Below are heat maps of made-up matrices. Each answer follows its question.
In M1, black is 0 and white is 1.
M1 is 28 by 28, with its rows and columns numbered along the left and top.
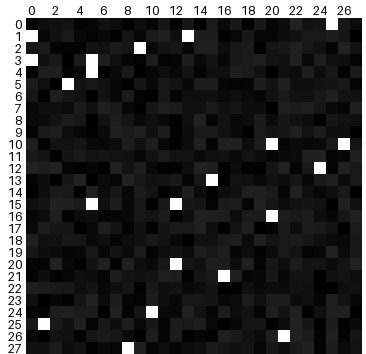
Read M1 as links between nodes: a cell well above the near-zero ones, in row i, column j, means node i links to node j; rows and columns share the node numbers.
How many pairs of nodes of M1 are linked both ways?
1
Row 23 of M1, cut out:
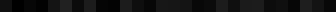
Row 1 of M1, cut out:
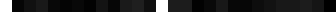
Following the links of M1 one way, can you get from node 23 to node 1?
no
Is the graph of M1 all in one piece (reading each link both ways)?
no
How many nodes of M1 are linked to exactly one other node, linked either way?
5
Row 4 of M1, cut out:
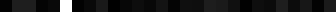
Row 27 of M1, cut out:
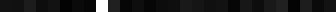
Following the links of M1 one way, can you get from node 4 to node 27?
no
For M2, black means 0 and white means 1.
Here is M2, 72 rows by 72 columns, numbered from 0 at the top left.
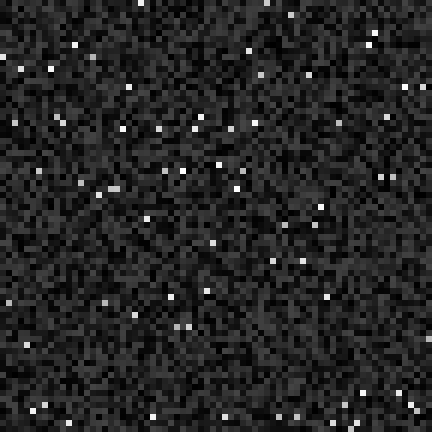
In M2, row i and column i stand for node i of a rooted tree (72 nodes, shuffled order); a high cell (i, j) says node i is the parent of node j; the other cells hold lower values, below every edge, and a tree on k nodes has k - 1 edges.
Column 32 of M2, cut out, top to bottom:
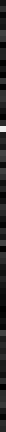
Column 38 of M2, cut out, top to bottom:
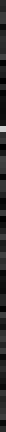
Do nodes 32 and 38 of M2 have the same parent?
yes
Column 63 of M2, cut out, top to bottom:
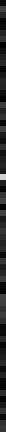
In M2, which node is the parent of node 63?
29
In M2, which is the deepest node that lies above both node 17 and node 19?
67
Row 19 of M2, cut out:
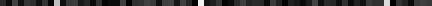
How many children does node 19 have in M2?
3
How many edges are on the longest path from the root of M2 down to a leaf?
10
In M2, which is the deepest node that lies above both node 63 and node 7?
67
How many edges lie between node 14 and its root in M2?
0
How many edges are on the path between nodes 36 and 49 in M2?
3
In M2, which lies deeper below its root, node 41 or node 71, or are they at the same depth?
the same depth
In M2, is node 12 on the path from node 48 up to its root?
no
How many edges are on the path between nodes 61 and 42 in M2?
6
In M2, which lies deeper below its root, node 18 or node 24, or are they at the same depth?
node 24
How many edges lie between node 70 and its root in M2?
1
